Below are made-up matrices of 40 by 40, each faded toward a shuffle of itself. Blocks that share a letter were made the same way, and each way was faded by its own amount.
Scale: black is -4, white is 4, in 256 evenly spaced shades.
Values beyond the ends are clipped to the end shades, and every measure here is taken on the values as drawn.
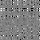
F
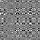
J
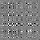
J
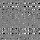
F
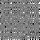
F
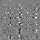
F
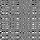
J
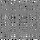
F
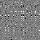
F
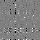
F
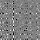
F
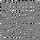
F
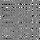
F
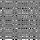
J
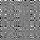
J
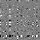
F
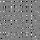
F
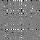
F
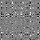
F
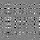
J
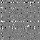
F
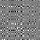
J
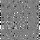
F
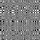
J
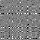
F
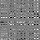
J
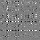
F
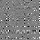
F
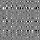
J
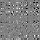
F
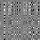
J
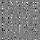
F
